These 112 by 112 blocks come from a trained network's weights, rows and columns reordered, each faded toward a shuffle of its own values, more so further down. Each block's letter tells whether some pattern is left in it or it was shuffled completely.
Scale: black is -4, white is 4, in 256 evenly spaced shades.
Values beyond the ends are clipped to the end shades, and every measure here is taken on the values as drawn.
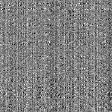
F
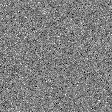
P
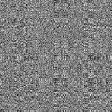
F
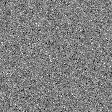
P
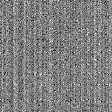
F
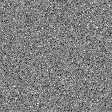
P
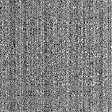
F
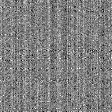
F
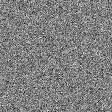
P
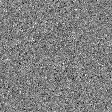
P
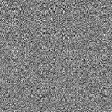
F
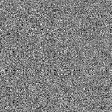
F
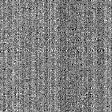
F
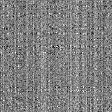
F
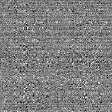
F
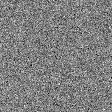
P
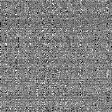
F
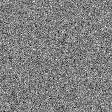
P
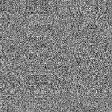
F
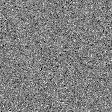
P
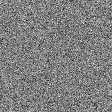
P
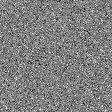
P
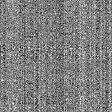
F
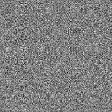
F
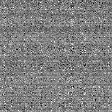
F
